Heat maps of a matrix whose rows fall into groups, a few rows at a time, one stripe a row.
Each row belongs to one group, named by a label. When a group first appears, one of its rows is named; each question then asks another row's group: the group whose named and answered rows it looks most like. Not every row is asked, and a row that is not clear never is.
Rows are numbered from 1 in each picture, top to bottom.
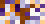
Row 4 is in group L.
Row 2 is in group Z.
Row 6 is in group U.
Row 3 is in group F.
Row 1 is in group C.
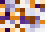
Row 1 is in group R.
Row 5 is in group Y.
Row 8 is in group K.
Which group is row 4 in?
K
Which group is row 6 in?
C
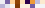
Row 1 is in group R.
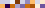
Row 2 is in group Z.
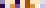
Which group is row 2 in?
F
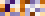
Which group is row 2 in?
K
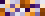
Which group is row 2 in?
U
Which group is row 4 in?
C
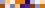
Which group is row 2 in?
C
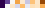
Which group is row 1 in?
R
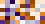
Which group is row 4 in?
F
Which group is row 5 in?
Z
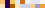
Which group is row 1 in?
K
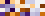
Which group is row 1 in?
K
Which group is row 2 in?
R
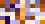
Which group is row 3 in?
U
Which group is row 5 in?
R
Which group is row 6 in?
K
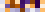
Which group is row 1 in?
Y
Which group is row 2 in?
Y
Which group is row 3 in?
U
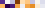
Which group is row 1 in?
L
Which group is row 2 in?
C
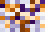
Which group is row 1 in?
Z
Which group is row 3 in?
Y
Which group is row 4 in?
L
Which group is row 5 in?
Z
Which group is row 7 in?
U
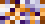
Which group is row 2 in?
L
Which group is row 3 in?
U
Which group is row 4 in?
Y
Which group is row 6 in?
Y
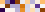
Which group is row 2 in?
U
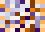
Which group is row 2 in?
Z
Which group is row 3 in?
R
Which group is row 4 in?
L
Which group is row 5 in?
K
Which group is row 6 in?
U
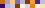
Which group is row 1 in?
Z
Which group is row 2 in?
R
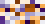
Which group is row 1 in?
L
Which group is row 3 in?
Z
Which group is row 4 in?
L
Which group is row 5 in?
R
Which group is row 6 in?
R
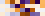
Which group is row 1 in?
Y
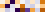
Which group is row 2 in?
K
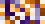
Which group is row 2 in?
K
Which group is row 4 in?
C
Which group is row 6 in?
Y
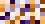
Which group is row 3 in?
C
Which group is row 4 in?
K
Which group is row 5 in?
R
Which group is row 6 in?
Y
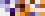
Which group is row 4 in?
U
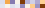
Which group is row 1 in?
U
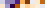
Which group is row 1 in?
F
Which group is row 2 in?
C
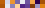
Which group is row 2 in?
C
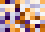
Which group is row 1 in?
C
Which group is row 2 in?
L
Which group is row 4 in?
K
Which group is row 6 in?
L
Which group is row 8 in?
R
